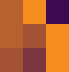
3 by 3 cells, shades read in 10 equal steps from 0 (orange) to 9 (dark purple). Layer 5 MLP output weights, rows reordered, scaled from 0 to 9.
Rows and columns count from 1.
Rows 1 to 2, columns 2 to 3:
0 9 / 4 0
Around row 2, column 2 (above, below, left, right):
0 6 3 0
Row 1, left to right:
3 0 9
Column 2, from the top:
0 4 6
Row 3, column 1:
4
